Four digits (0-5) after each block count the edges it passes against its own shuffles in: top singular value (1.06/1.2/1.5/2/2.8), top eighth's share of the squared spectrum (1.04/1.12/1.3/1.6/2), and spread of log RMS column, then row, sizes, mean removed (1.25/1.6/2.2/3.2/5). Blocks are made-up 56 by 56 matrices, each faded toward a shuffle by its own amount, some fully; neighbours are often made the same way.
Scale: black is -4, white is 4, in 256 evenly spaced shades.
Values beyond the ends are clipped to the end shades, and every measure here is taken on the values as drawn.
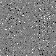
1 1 1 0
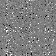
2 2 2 1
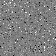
1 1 1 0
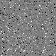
0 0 0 0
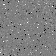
0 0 0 0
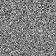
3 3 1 1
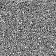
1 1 0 0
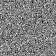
1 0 0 0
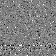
2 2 0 2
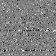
2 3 0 2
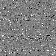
1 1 0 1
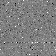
2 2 0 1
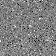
1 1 0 1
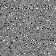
1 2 0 2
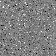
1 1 0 0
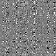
3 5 3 1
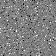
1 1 0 0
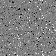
0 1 0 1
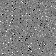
2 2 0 0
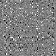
3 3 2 1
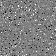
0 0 0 0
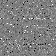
2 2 0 1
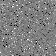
0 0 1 0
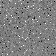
0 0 0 0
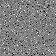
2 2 0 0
